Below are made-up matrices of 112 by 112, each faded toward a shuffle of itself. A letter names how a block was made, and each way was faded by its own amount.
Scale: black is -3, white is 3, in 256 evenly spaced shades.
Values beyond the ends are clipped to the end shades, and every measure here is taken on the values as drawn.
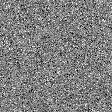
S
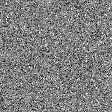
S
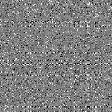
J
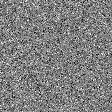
S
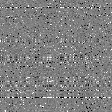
J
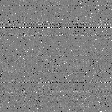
J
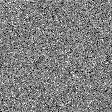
S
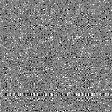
J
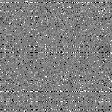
J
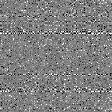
J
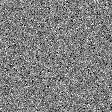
S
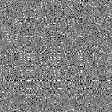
J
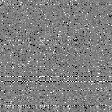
J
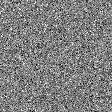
S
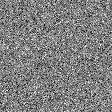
S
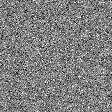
S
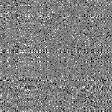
J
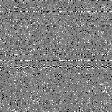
J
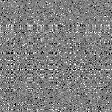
J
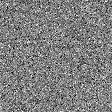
S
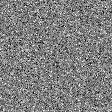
S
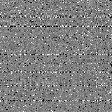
J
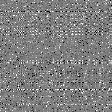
J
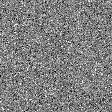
S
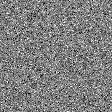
S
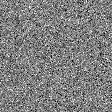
S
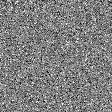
S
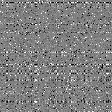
J
